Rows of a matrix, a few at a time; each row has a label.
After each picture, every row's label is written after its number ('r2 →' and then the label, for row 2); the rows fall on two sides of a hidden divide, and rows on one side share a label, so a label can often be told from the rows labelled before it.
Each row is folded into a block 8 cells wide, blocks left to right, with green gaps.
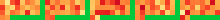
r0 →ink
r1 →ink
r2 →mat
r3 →ink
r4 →mat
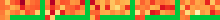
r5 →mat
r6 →mat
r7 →ink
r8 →mat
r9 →ink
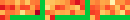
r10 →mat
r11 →ink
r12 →ink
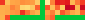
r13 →ink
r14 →mat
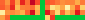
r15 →mat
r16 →ink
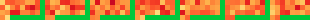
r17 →mat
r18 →mat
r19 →mat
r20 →mat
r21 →ink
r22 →mat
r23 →mat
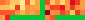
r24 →ink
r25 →ink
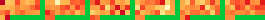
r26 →ink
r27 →ink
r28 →mat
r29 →ink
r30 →ink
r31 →mat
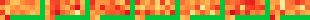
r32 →ink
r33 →mat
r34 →mat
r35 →ink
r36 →ink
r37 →mat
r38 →ink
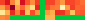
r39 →mat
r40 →mat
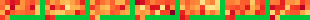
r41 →mat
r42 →ink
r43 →mat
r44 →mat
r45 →ink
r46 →mat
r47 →mat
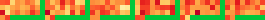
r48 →ink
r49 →ink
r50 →ink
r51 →mat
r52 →mat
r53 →mat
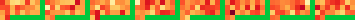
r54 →ink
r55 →ink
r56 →ink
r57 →mat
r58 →mat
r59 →mat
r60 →mat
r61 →mat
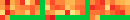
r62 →mat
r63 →ink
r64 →mat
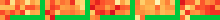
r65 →ink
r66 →ink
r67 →mat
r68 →ink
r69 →mat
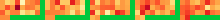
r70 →ink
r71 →ink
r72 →ink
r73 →mat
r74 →ink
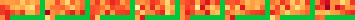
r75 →ink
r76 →ink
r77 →mat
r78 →ink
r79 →mat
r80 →ink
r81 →ink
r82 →mat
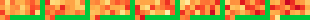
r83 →ink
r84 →ink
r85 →ink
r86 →ink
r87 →ink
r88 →mat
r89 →mat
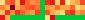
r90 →mat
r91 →ink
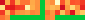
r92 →ink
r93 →ink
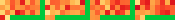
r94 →mat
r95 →mat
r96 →mat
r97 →mat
